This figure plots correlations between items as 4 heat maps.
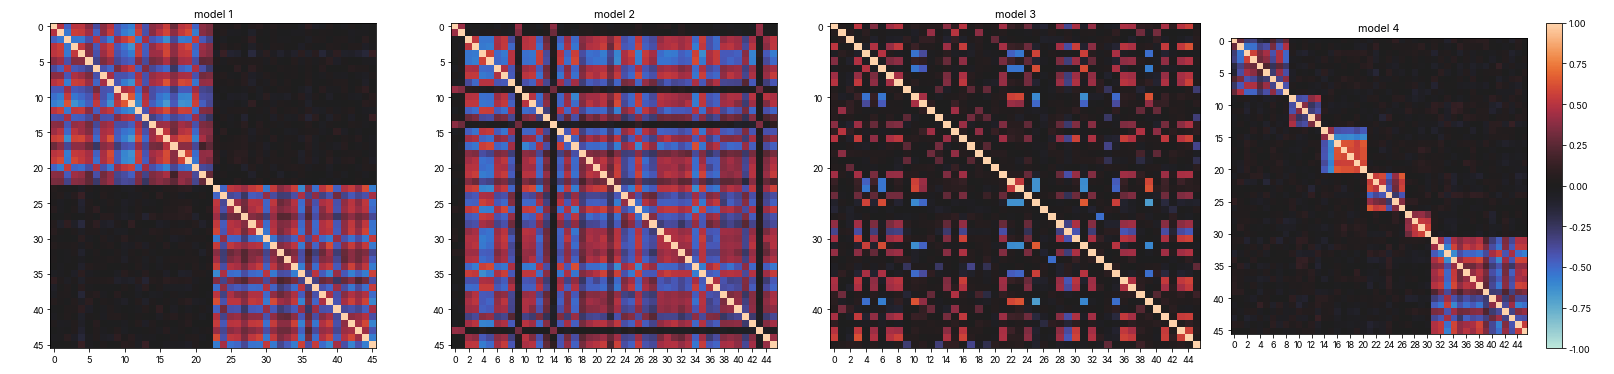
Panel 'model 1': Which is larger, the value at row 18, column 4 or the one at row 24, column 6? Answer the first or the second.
the first
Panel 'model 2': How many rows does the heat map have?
46
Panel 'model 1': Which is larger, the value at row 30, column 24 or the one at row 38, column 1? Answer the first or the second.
the first
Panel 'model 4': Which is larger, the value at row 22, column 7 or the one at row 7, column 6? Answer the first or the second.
the first
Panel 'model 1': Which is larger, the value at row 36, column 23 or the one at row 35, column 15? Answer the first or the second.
the first
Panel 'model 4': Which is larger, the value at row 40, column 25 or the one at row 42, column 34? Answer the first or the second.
the second
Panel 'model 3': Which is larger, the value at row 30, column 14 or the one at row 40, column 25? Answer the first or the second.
the first
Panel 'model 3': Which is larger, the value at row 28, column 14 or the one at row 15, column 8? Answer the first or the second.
the first
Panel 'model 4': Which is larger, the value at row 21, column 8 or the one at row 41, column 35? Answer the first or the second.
the first
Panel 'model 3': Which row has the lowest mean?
29
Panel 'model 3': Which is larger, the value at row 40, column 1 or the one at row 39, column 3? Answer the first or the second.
the first
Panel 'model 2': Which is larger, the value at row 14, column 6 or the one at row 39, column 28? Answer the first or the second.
the first
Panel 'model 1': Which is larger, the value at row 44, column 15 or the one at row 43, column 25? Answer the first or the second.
the second
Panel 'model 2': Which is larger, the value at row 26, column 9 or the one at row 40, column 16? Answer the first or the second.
the second
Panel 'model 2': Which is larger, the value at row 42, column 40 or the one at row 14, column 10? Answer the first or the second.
the first
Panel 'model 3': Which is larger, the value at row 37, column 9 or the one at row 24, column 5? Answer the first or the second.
the second
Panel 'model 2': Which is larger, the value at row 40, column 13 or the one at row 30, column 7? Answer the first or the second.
the second
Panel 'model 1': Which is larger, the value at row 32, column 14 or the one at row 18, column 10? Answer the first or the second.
the first
